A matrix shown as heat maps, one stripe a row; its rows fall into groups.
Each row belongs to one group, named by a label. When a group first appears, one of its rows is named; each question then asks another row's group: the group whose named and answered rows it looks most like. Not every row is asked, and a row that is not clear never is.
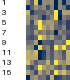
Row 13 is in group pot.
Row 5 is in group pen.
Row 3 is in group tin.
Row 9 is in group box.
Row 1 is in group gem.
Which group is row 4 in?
tin
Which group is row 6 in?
pen
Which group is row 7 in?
gem
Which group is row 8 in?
pen
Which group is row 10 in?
pot
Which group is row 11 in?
box
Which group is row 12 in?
box
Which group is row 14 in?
pen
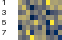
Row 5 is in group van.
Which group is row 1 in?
pot
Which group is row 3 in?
gem
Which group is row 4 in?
box
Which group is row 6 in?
gem
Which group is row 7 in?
gem
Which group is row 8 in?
pen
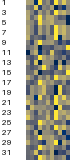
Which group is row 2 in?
gem
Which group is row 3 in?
pot
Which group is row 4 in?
pen
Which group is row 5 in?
pen
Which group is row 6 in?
pot
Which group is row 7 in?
pot
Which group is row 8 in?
tin
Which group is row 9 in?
pen
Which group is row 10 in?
box
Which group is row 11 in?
gem
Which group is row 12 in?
pen
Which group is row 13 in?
gem
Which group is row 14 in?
van
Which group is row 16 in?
pot
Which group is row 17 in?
pen
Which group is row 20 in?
pot
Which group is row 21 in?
pot
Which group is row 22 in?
van
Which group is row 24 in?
pot
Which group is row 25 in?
pen
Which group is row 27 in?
gem
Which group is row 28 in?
pen
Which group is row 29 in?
tin
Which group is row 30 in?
pen
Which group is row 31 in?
gem
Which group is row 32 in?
pen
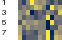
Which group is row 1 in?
pen
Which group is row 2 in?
van
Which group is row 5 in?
van
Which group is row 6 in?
gem
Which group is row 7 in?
tin
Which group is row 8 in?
tin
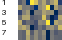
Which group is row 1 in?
pen
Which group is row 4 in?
gem
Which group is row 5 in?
tin
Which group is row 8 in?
gem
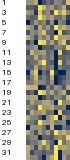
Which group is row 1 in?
box
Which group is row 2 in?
pen
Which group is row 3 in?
pot
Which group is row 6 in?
pot
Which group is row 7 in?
van
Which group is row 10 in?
box
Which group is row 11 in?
van
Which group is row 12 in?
gem
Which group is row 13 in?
van
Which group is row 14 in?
gem
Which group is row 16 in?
gem
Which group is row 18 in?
box
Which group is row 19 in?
pen
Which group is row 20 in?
box
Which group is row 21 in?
van
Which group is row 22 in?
pen
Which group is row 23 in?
van
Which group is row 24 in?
tin
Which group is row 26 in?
gem
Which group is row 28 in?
box
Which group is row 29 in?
van
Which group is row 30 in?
pot
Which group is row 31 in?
tin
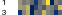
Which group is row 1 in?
tin
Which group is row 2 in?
box
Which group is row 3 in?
gem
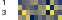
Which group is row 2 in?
tin
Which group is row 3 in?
van
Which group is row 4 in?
box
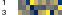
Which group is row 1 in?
pen
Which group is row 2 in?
box
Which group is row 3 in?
tin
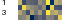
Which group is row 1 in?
tin
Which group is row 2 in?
van
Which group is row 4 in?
box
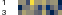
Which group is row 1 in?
pen
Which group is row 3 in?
gem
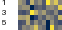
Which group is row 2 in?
box
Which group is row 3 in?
pen
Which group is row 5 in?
gem
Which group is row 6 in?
van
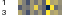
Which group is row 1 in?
pot
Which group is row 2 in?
van
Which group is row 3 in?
pot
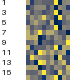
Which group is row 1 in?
tin
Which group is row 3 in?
tin
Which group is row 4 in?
van
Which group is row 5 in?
gem
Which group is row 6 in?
tin
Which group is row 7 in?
pen
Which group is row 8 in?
box
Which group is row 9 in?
box
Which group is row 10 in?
tin
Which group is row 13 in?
pen
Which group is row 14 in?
box
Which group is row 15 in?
van
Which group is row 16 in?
tin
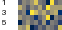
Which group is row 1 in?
van
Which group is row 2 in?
pot
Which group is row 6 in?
box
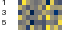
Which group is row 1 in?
van
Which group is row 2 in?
pot
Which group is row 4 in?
pot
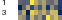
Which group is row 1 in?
pen
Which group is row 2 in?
gem
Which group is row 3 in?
pen
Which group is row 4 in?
pot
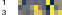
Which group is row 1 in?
tin
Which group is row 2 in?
van
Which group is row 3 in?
van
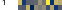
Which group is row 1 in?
tin
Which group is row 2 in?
gem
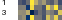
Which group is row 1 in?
pen
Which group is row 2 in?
pot
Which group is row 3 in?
box
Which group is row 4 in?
pot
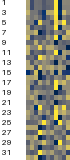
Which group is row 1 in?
tin
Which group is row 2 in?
tin
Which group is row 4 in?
tin
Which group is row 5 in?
pot
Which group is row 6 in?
tin
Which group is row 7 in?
box
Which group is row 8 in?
tin
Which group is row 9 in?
gem
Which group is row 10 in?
pen
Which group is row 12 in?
pen
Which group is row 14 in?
pen
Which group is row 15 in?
gem
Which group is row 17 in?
pot
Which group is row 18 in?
tin
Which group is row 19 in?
gem
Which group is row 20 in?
box
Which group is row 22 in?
pot
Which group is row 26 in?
box
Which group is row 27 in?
pen
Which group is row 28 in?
box
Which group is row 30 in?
box
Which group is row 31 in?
pen
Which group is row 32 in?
box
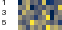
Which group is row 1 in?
gem
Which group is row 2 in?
box
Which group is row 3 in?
gem
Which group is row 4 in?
tin
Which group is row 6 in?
pot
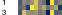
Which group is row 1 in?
van
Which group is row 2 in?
pen
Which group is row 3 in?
van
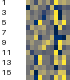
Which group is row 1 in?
pot
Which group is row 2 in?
gem
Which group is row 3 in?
tin
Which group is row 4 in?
tin
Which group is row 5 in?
pot
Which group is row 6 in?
van
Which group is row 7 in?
gem
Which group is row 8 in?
gem
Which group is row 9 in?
van
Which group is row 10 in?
van
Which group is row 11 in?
tin
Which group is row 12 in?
pot
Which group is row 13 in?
pot
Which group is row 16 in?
pot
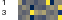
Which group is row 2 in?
box
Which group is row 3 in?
pen
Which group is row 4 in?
box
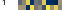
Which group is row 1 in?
gem
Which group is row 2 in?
pot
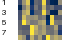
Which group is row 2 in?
gem
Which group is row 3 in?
gem
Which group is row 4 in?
van
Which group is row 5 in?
van
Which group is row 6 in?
pen
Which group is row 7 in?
pen
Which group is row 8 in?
pot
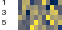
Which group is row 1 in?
gem
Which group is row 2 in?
van
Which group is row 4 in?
pot
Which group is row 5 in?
van
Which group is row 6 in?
pen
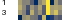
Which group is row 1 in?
tin
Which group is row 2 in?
pot
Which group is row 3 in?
pot
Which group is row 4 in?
gem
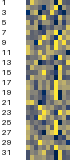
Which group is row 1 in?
van
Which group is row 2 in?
tin
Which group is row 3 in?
gem
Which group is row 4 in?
van
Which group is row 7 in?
tin
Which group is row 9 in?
pot
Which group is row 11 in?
pen
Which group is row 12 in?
van
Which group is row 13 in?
box
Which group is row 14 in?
van
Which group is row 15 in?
van
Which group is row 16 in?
van
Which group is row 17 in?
pot
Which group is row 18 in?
pot
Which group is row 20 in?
tin
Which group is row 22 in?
pen
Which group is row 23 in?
van
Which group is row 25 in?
tin
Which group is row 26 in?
pot
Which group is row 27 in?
tin
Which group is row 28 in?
gem
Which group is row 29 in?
pen
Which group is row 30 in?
pot
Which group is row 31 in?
van
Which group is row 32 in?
van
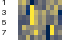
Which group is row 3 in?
pen
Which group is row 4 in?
pen
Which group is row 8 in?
gem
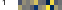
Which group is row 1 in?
van
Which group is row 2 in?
tin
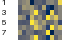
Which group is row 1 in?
box
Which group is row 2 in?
gem
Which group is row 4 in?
pot
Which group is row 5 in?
pen
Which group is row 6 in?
van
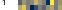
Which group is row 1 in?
van
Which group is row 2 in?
box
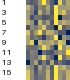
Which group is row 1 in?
van
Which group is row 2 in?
pot
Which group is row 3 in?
pot
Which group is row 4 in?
tin
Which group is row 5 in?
pot
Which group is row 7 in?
pen
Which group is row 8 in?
tin
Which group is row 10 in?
van
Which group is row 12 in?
van
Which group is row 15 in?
pot
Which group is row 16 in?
pot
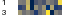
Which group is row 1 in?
box
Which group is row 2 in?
gem
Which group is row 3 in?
tin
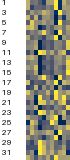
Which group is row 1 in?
tin
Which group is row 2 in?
tin
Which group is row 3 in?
van
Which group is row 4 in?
gem
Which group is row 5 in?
van
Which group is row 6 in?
box
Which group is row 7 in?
van
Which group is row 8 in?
tin
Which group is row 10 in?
box
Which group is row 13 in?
box
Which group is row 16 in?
van
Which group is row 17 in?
tin
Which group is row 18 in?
gem
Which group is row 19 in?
pot
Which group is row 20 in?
pot
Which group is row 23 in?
pen
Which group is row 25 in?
gem
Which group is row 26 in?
box
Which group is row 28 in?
tin
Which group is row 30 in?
pen
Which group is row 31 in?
pen
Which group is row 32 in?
pot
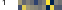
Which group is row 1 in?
tin
